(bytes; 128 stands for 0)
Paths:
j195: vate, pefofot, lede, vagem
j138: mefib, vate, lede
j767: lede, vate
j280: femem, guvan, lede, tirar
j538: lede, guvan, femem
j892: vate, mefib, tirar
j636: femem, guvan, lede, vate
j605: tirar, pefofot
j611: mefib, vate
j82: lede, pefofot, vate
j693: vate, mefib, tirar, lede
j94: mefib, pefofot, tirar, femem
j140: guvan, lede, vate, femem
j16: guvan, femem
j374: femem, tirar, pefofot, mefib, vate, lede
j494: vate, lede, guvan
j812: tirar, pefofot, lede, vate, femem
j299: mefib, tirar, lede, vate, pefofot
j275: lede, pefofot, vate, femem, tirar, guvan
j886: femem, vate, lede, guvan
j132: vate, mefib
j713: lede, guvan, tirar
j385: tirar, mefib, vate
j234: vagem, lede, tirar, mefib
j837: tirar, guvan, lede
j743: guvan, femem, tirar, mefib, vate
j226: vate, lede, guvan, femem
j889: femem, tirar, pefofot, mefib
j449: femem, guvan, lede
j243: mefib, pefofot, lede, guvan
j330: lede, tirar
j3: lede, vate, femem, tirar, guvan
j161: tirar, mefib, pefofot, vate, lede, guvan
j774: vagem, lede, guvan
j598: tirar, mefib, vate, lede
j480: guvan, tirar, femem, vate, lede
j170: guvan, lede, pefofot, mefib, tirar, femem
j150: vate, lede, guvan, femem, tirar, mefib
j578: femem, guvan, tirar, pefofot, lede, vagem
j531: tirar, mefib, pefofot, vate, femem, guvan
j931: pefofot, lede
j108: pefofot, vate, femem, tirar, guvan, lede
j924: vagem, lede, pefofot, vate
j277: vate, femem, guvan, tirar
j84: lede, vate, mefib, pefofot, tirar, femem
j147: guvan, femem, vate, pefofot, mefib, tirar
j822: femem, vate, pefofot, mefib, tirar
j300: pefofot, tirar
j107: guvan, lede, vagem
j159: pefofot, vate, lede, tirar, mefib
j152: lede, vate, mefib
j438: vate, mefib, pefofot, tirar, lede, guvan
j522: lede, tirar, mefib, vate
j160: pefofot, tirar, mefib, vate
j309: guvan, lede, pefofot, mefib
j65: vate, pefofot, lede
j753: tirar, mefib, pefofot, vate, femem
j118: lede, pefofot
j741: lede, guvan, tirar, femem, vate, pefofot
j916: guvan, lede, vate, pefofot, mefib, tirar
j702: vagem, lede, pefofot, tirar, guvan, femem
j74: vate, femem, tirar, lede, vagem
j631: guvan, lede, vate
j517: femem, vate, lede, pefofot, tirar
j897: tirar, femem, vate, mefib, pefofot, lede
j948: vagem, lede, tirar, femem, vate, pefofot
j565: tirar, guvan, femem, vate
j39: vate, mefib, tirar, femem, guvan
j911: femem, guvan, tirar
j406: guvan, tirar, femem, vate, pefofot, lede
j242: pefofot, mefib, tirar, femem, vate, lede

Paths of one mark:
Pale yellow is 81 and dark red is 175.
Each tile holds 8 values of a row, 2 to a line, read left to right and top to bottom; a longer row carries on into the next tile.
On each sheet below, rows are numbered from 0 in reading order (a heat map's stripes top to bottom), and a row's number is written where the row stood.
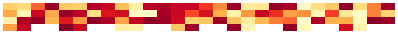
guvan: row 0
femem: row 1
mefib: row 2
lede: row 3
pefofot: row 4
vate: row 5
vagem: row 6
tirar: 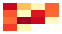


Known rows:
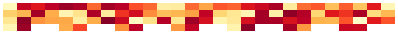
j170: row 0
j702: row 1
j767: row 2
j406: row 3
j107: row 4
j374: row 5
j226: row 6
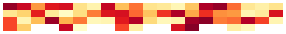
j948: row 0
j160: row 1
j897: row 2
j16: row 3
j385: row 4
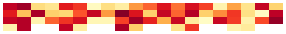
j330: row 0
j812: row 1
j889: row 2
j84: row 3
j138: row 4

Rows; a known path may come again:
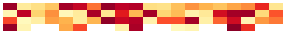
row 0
j65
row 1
j702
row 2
j330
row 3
j299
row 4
j517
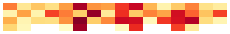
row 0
j438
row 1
j713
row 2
j522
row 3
j897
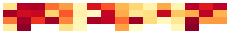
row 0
j538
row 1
j611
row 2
j753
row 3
j170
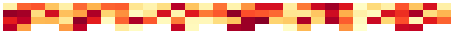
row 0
j374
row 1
j406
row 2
j385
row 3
j159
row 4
j911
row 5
j243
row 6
j892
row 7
j226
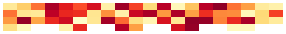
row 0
j94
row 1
j152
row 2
j931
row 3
j16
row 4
j598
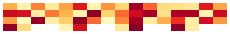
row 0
j277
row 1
j837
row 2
j741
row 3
j822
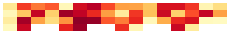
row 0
j916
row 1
j280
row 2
j242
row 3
j812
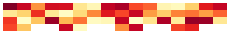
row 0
j948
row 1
j160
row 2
j767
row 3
j147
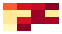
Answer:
j107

